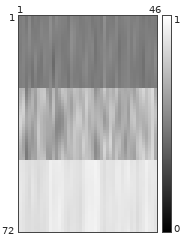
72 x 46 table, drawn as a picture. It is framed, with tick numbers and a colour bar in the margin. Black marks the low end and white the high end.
It is made of 3 by 1 panels. Panel 1,1: middling, streaked downward, faint in contrast. Panel 2,1: high, streaked downward. Panel 3,1: very high, streaked downward, faint in contrast.
